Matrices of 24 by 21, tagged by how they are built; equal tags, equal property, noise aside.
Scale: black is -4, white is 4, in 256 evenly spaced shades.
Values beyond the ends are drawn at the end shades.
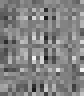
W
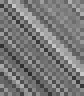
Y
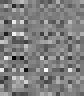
W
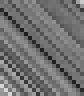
Y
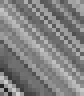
Y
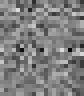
W
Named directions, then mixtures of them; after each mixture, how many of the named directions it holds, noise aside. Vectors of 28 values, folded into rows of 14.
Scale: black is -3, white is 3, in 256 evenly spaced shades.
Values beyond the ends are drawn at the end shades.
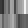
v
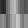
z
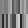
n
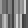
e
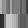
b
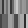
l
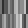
three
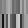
one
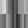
one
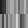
three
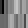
three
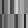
one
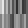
three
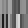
one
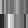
two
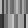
two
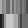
one
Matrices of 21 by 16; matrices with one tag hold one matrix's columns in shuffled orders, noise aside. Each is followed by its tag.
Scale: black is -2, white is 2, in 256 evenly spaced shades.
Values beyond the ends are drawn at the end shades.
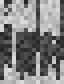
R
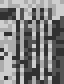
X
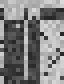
X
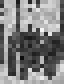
R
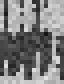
R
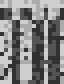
X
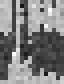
R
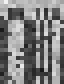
X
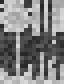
R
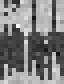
R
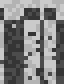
X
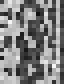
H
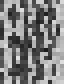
H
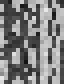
H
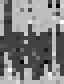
R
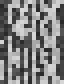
H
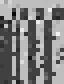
X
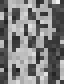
H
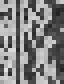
H
